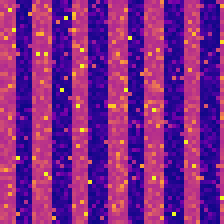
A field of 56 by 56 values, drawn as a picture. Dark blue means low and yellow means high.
No overall slope runs across the table. Overall the values sit about 30% of the way up the scale. Stripes running up and down repeat 6 times from left to right.
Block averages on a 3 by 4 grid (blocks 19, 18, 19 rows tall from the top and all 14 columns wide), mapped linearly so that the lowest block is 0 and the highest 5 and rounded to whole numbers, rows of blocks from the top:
5 1 5 0 / 4 0 5 0 / 5 0 5 0
